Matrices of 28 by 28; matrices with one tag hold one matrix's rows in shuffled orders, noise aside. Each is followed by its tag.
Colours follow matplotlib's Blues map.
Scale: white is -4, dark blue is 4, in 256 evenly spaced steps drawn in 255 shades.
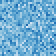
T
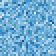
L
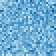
T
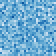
L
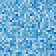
T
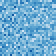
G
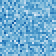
G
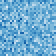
G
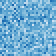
G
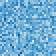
G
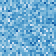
T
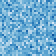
T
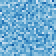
L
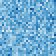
T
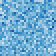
L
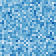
T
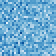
G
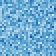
T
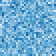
L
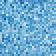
G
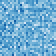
G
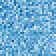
G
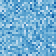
T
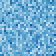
T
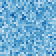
L
